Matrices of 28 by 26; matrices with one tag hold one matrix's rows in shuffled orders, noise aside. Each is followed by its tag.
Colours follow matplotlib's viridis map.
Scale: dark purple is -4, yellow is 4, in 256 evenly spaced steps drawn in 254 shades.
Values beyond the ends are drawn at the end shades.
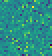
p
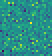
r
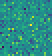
r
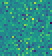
p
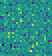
r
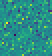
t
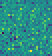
r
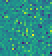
p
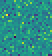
t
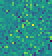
p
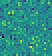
r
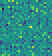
r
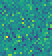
t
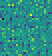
r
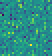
r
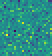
t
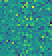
p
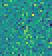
p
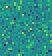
t
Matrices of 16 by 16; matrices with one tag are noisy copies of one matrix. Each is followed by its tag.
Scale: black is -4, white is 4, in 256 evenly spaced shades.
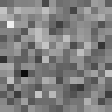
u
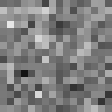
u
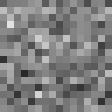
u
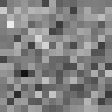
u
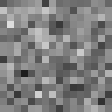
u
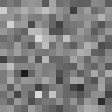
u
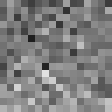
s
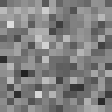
u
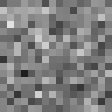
u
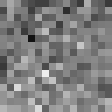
s
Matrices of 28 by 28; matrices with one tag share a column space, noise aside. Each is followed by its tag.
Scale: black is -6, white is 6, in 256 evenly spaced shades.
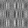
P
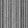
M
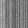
M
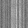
M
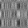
P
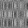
P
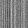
M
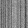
M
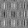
P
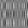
P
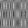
P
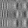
P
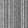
M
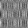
P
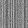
M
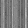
M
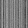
M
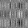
P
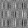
P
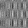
P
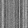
M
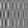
P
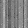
M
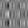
P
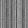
M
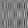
P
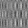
P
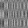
P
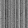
M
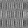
P
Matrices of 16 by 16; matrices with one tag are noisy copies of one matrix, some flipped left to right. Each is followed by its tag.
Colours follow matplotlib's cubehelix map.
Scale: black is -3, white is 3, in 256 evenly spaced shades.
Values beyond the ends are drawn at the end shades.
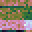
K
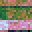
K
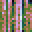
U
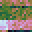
K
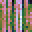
U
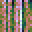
U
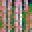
U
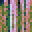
U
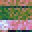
K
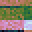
K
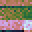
K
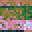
K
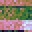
K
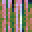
U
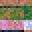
K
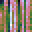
U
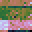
K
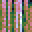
U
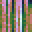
U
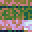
K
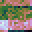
K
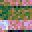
K
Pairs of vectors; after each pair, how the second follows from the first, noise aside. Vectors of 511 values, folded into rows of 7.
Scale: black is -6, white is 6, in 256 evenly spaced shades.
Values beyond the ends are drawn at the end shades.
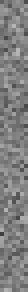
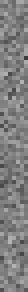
reversed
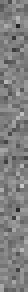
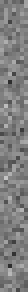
reversed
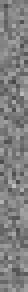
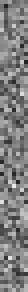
scaled up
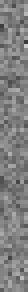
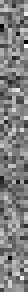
scaled up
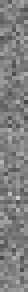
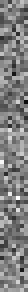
scaled up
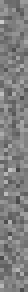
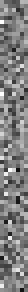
scaled up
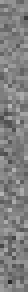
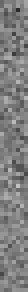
reversed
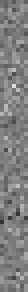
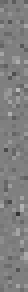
partly zeroed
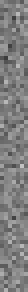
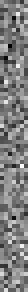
scaled up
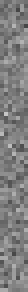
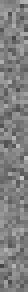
reversed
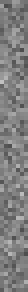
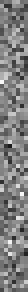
scaled up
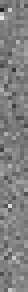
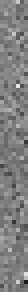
reversed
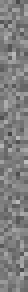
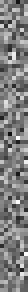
scaled up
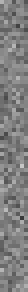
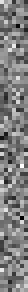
scaled up
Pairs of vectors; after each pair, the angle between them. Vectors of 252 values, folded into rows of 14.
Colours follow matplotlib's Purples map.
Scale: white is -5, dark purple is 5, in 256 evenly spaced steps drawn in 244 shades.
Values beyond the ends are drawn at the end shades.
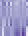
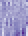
nearly parallel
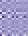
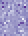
orthogonal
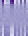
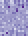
partly opposed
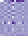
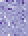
partly aligned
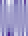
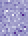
orthogonal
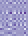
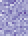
partly aligned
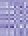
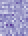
partly aligned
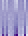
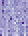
partly opposed
